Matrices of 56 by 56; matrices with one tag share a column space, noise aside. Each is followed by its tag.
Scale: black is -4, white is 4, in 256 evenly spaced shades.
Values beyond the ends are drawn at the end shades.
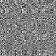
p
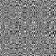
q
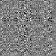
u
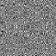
q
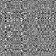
u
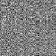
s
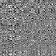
p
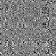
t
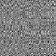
q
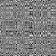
q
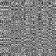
s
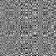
q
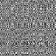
t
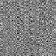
s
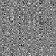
s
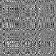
t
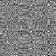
q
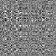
u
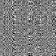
s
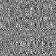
t
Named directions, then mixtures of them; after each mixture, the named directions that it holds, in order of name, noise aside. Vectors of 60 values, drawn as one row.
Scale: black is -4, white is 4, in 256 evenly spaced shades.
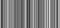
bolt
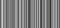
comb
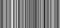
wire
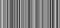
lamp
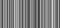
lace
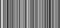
bolt, lamp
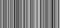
lace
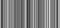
bolt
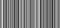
comb, lace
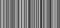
comb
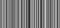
bolt, comb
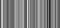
bolt, comb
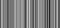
bolt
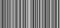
bolt, comb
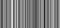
wire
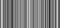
bolt, wire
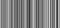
bolt, lamp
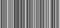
bolt, lace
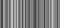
lace, wire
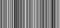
bolt, lace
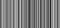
comb, wire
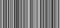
lace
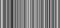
bolt, wire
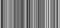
bolt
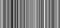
wire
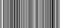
lace, lamp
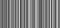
lamp, wire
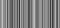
lamp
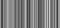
bolt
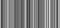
bolt
